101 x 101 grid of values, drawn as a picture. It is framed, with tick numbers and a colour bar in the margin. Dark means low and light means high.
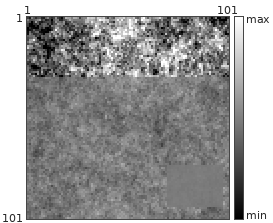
The texture is blotchy. A horizontal seam about 30% of the way down splits the table, and the bottom part is calmer. An odd patch, calmer than its surroundings, sits in the bottom right. The top middle is the ninth with the highest average. The bottom right is the calmest part. Overall the values sit about 50% of the way up the scale.
